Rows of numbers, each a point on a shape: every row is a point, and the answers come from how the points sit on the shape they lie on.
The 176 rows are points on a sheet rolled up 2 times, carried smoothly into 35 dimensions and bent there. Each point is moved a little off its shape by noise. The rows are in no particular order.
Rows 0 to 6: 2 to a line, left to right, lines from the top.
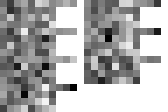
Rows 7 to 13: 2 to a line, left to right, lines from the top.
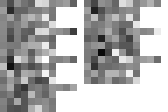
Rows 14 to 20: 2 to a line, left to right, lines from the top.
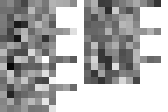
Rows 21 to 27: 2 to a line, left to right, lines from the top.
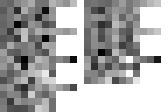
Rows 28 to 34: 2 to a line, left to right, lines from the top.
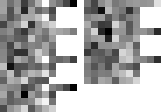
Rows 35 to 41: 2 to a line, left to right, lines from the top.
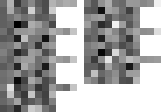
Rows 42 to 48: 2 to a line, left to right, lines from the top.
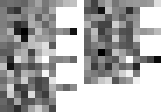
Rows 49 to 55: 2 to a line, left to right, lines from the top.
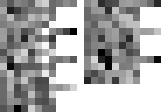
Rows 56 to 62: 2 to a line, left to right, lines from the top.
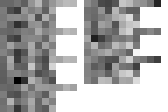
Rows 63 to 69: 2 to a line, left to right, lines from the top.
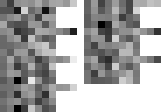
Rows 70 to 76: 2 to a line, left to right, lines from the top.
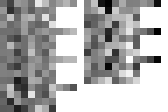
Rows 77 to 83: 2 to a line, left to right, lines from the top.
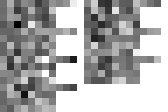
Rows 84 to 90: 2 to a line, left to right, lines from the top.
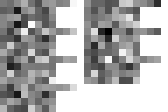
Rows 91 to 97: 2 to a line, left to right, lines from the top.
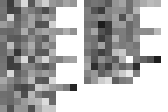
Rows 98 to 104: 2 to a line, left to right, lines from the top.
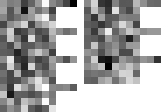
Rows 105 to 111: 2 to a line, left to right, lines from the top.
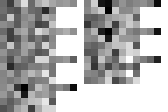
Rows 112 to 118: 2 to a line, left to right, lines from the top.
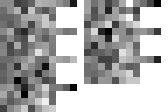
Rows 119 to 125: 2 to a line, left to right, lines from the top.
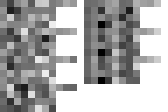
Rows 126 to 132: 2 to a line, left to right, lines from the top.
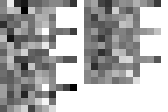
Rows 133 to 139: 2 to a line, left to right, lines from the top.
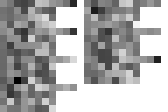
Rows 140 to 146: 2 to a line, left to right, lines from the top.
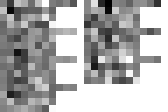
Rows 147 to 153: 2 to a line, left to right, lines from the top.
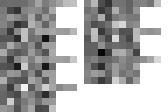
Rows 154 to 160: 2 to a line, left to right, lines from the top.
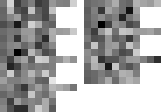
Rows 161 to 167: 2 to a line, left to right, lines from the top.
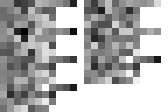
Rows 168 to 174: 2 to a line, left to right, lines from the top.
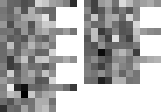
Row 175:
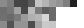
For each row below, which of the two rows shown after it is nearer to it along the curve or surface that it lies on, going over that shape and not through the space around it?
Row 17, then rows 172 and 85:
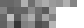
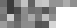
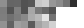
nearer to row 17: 85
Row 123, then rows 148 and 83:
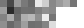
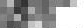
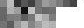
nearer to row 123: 83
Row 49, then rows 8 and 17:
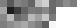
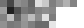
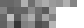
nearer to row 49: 8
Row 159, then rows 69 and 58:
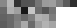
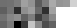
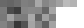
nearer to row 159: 58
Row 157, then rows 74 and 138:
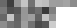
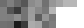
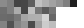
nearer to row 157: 138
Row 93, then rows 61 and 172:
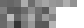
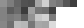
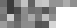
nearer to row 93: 61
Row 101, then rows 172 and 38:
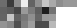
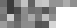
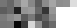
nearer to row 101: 172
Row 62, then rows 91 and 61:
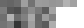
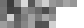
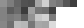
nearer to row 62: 61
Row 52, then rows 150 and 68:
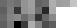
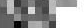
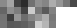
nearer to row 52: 150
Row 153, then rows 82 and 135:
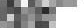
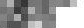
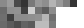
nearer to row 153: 135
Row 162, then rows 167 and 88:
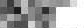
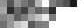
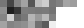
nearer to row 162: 88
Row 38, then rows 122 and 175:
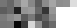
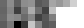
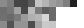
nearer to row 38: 122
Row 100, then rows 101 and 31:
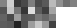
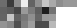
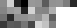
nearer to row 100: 31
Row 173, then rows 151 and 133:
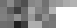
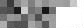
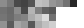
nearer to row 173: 133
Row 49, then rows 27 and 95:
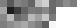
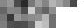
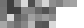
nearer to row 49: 95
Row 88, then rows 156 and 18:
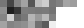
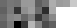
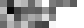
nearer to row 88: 156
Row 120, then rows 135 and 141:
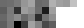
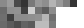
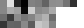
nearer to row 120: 141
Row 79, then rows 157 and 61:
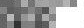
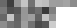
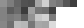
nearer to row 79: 61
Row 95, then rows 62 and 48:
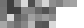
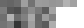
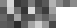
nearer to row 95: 48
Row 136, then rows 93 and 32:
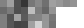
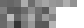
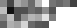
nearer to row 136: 93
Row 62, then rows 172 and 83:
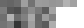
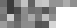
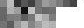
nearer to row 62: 83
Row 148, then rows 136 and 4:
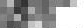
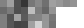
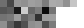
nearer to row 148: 136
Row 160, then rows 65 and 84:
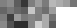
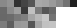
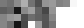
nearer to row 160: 65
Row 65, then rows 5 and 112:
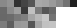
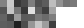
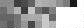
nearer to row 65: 112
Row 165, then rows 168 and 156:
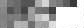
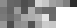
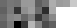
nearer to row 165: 168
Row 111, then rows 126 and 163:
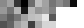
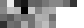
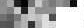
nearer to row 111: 163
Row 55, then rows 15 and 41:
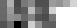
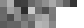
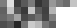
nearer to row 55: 41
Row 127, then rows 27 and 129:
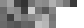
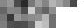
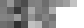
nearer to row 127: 27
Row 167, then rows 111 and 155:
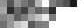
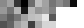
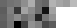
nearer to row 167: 111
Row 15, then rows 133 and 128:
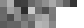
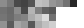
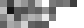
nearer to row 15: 133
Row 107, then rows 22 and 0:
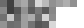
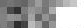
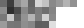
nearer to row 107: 0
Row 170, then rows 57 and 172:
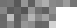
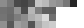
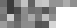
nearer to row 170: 57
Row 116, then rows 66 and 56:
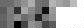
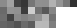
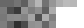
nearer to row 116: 66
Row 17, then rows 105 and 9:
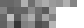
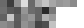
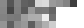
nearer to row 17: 9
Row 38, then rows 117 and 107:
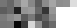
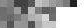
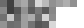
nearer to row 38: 107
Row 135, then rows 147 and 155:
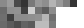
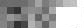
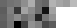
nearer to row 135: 147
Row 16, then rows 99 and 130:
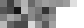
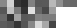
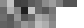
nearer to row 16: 99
